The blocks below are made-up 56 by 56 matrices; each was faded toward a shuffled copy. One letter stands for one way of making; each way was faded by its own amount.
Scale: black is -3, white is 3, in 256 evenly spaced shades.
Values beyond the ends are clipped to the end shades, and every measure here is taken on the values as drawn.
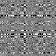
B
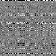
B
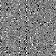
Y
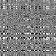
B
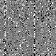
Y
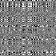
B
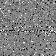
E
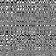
B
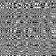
B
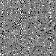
Y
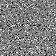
E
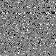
E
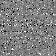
E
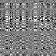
B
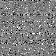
E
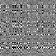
B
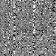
Y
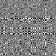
B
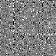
Y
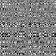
B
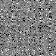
Y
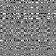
B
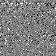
E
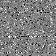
E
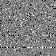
E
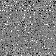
E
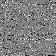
E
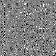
Y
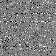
E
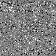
E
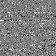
E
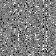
Y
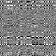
B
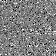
E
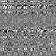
B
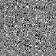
Y
